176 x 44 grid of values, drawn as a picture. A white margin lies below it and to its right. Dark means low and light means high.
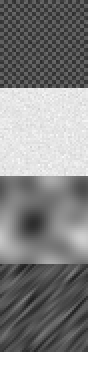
It is made of 4 by 1 panels. Panel 1,1: low, checkered. Panel 2,1: very high, fine-grained, faint in contrast. Panel 3,1: middling, smooth, strong in contrast. Panel 4,1: low, slanting up to the right.
